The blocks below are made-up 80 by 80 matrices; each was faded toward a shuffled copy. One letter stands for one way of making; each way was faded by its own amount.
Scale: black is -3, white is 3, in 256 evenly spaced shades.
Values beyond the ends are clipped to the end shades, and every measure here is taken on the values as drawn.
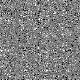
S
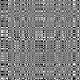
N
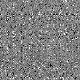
S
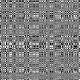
N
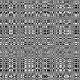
N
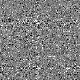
S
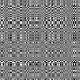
N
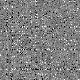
S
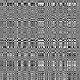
N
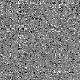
S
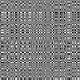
N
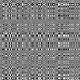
N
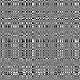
N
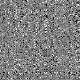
S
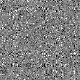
S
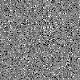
S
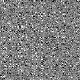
S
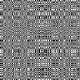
N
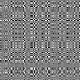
N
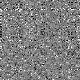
S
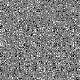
S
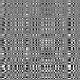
N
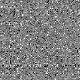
S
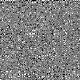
S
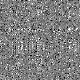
S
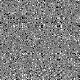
S
